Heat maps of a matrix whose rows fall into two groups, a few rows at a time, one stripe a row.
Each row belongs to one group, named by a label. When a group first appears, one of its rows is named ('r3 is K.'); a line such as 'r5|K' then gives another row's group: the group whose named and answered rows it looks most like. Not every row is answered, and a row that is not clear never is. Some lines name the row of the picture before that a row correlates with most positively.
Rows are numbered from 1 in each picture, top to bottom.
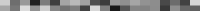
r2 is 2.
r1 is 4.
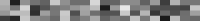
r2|4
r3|4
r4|2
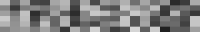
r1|4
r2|2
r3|2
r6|2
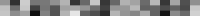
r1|2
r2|4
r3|4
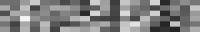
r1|2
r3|2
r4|4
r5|2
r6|4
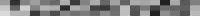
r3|4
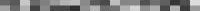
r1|4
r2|2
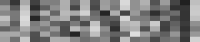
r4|4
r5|2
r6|2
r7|2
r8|4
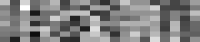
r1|4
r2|2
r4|2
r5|2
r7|2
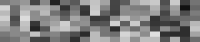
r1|2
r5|4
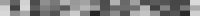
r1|4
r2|4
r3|4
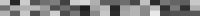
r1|4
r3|2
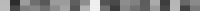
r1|2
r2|2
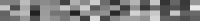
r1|2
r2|4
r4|2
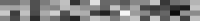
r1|2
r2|4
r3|4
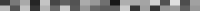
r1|2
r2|4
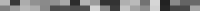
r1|2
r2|2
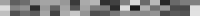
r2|4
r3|4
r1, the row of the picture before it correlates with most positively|1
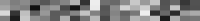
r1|2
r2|2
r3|4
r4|2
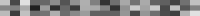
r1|4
